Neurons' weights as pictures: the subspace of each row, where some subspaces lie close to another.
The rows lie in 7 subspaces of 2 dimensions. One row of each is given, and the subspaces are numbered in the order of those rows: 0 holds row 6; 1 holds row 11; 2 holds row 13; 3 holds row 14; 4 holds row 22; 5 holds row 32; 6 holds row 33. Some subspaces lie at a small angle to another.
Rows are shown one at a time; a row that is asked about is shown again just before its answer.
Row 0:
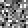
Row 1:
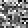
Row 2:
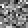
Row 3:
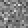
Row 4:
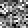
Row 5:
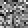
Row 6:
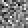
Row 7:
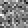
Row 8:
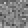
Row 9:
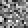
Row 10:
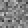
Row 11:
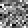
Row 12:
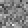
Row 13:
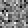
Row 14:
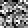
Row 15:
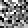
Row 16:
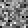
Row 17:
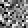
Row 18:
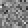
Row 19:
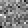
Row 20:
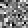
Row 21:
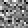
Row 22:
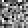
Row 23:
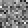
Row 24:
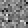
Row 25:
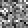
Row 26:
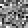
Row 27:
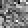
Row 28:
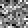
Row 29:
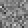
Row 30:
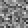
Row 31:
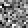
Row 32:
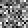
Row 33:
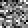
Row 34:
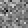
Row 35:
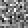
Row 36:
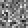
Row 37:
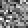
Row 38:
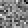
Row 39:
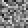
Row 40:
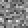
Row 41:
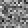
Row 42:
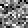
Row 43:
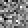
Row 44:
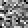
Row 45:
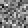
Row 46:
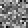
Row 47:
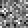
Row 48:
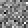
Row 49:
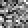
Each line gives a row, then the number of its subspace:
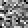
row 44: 6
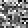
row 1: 4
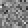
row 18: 5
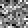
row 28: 0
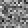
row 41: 4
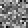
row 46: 4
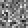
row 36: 2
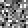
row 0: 2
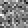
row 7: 3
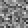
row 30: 0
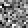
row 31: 1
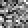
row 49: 6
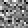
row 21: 3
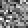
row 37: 5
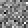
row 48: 5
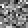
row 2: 0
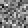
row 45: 0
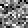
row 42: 0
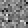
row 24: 2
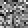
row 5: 3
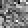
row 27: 5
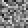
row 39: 0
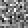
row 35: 4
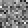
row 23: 5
